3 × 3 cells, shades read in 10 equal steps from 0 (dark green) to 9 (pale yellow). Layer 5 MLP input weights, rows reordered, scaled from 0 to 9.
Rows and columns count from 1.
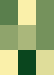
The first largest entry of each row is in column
2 2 1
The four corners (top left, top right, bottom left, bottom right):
3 4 9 8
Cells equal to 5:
1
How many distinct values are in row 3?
3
